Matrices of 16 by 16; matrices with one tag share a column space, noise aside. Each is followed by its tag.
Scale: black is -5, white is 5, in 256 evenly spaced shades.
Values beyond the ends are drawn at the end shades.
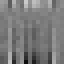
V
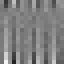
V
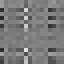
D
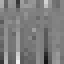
V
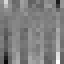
V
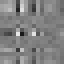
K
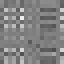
D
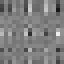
K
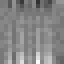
V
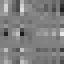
K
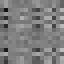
D
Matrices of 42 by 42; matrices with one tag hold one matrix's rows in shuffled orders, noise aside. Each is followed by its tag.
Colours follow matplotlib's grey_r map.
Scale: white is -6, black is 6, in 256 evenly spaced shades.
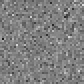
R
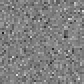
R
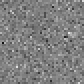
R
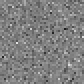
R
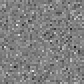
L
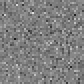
L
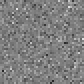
R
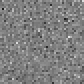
R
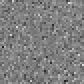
R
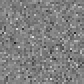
L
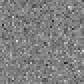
R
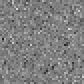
R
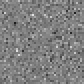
L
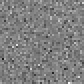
R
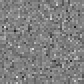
L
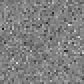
R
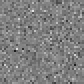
L
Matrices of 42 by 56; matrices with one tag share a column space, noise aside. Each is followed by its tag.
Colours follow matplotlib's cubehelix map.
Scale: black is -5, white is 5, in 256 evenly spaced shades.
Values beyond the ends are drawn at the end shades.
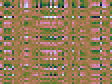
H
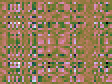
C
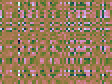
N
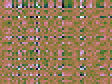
H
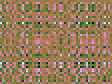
C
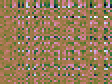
H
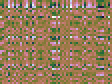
H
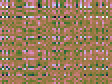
H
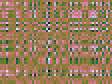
N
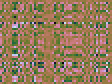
C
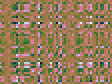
C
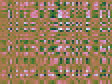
N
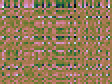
H
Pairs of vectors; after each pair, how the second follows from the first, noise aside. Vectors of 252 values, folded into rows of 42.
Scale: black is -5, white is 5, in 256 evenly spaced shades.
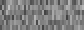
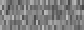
negated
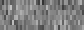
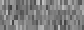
negated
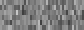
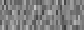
shuffled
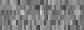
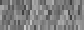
shuffled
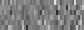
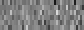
negated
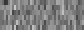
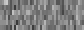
negated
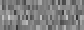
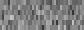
shuffled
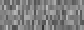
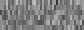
shuffled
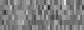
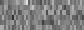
shuffled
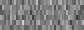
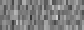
shuffled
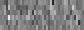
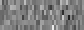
shuffled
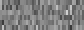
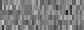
negated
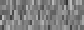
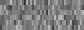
shuffled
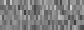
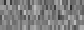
negated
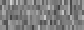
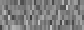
shuffled
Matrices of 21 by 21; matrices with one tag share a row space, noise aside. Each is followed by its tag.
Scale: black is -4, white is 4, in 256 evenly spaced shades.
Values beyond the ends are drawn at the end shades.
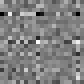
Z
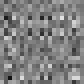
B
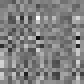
Z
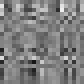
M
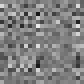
Z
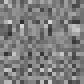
B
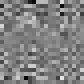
M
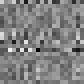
Z
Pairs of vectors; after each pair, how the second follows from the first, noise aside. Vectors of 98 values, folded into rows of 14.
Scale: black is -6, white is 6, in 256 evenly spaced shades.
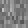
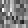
scaled up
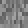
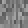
copied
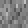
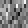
scaled up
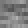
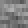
negated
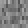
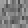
copied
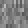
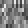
scaled up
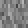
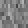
copied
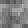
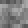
copied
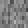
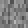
copied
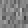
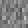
negated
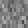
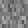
copied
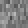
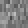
copied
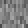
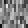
scaled up
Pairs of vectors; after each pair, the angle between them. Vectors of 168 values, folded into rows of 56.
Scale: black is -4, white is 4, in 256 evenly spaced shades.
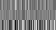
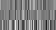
nearly opposite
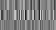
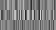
nearly parallel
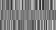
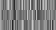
partly opposed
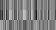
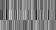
nearly parallel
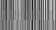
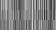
nearly opposite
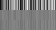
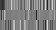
partly aligned
